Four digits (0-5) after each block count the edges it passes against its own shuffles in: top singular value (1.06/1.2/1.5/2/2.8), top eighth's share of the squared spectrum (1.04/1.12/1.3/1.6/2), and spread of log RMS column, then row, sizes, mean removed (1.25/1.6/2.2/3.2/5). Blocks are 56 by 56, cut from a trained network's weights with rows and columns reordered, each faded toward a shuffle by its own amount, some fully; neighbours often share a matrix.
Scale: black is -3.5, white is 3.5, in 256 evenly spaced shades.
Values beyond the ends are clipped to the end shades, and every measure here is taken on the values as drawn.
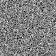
2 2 0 0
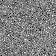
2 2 0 0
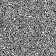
0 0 0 0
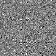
3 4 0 1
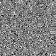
3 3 0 2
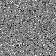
2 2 0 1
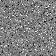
1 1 0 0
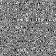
3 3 0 2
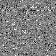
3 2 0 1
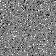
2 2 0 0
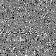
3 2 0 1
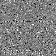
2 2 0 1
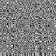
4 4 2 3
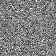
0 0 0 0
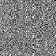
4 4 2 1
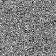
3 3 1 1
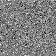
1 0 0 0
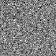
3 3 1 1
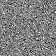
0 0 0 0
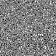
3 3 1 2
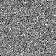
2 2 0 0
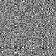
3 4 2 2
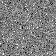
0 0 0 0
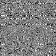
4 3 0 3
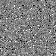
2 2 0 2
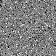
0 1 0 0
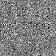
3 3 0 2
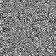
3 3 1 2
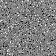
2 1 0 0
